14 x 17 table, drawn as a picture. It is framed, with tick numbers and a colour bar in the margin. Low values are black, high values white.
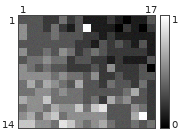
Grain: fine. Stripes: none. Slope: up to the bottom left. Mirror symmetry: none. Ninth with the lowest average: top right. Average level on the scale: 40%.
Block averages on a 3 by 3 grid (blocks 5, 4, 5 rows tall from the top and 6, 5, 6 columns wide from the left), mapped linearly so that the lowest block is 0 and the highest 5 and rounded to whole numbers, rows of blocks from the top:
2 1 0
4 2 1
5 4 3
